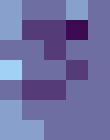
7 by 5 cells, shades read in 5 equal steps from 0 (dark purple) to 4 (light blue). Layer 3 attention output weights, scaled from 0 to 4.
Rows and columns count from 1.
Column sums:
20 13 11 12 14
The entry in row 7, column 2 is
3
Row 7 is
3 3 2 2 2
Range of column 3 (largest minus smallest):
1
